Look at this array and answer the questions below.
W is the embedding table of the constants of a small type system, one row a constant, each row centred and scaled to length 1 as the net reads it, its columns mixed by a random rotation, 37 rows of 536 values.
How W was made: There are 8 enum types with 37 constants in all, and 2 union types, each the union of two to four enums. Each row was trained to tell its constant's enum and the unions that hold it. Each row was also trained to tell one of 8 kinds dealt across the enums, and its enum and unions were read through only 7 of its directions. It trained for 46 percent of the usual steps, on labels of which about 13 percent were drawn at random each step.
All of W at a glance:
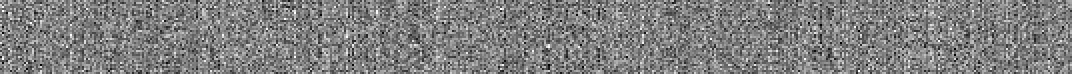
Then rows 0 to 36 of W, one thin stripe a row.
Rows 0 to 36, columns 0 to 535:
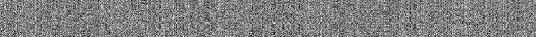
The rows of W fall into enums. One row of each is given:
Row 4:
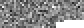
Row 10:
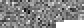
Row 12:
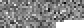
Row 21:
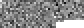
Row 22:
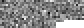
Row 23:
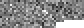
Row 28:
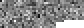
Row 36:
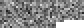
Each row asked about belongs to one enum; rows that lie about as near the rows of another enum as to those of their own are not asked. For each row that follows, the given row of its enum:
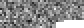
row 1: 4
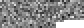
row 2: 36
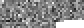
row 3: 10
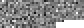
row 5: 28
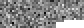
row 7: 12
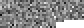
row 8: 21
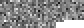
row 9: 4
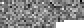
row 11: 23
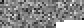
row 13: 36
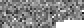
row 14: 36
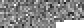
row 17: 28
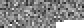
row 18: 28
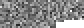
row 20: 10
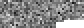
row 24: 12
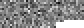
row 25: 4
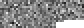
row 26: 12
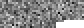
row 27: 12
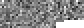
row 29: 10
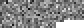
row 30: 12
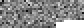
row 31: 36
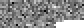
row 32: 4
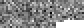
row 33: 36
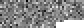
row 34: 4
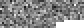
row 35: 23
